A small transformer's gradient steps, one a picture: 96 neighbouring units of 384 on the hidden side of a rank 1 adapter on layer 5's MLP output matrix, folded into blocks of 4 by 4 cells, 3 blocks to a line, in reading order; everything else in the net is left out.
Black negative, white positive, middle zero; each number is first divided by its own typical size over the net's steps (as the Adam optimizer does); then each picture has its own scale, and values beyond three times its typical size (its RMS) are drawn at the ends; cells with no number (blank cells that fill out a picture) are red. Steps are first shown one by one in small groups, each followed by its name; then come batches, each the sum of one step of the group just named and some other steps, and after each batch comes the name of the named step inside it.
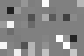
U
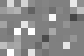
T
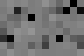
T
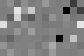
T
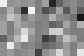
T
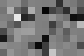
T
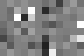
T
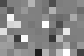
U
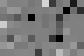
U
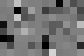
T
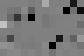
U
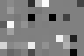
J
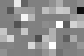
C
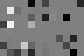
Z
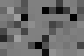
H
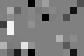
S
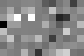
J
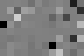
J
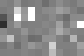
C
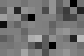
H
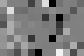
S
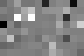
C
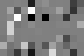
S
